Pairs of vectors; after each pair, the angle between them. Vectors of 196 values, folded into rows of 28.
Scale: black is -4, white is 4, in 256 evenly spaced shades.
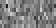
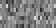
nearly opposite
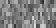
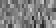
nearly opposite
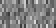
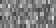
partly aligned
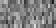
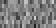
nearly opposite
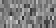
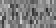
orthogonal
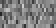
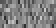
nearly parallel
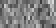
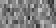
nearly opposite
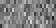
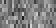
orthogonal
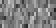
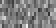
nearly opposite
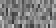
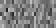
partly aligned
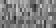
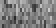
nearly parallel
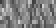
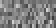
orthogonal
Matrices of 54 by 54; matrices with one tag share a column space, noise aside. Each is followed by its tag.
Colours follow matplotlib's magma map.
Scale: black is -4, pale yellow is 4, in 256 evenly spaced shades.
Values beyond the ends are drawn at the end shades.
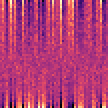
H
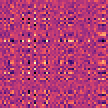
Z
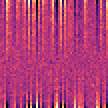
H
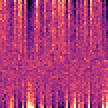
H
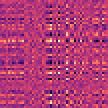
Z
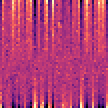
H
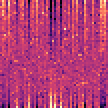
H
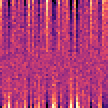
H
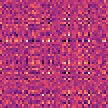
Z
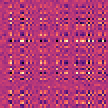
Z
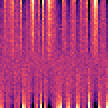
H
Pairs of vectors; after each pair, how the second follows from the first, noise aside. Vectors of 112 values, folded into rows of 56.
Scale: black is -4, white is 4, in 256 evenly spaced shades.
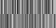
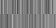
shrunk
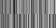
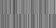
shrunk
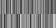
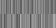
shrunk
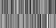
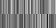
negated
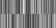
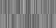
shrunk
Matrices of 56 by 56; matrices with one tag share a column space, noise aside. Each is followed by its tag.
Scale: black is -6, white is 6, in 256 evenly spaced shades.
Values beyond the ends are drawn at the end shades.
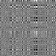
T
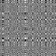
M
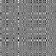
M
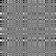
M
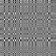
M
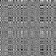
T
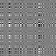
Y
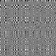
T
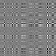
Y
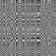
M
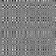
T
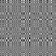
M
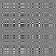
Y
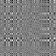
M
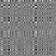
T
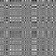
T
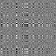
Y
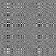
Y
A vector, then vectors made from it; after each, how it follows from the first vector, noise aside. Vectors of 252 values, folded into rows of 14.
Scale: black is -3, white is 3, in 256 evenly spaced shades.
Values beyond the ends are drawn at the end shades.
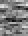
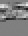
partly zeroed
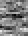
reversed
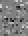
partly zeroed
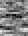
reversed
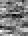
reversed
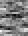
reversed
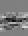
partly zeroed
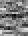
reversed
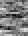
reversed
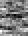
reversed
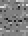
partly zeroed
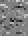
partly zeroed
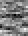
reversed
